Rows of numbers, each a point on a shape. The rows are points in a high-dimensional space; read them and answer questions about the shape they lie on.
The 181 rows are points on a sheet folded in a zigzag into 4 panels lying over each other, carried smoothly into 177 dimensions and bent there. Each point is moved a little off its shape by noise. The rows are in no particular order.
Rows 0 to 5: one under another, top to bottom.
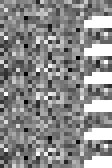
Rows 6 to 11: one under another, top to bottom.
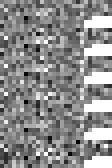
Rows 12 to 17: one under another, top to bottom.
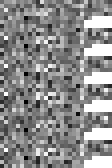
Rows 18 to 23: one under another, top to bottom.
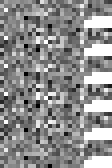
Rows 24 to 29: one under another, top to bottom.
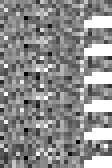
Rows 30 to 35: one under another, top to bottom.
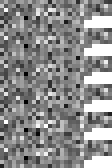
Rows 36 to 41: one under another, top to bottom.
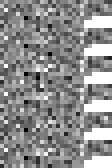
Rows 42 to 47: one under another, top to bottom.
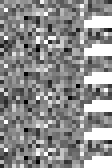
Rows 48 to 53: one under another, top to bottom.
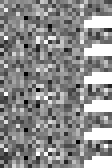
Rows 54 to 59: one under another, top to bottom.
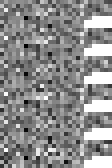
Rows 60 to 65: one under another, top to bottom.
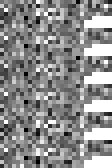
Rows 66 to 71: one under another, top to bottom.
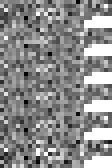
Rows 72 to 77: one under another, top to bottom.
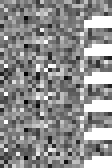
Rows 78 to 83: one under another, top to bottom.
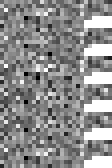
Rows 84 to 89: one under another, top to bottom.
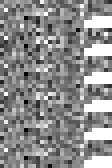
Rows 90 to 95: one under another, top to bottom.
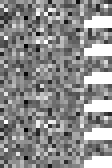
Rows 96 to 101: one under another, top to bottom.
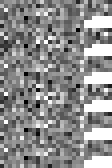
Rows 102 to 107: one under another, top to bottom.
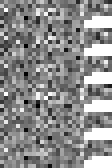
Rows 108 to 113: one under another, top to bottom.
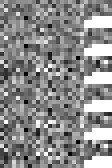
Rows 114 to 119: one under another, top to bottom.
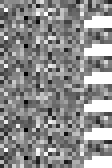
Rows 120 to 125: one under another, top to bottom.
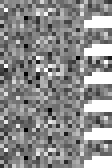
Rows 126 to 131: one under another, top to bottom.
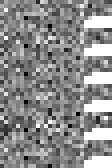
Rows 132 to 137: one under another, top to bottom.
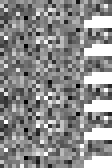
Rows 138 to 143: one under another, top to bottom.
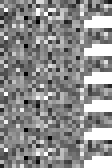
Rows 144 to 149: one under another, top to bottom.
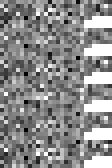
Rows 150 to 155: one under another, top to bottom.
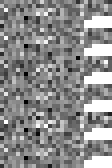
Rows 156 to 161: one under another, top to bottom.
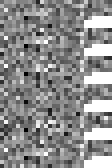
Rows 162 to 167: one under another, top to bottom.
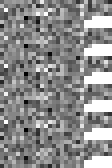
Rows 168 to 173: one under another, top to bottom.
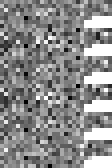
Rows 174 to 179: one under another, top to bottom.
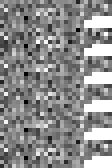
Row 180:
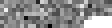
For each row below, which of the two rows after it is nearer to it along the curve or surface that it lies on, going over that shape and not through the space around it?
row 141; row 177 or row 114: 114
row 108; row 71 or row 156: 156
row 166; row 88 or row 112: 112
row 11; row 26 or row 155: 155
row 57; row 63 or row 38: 38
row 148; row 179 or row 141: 179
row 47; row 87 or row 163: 87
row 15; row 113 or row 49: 49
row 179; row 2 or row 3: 2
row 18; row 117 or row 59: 117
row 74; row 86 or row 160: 86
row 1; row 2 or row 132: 2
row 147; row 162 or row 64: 162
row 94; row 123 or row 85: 85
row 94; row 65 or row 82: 65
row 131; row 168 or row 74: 168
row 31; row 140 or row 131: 131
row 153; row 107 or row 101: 107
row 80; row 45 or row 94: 94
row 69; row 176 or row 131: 131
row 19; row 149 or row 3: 149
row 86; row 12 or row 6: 12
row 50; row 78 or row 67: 67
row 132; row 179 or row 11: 11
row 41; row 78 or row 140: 78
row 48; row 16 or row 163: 163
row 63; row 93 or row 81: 93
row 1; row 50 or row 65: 50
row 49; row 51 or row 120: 120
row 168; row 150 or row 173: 173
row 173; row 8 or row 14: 14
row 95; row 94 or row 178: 178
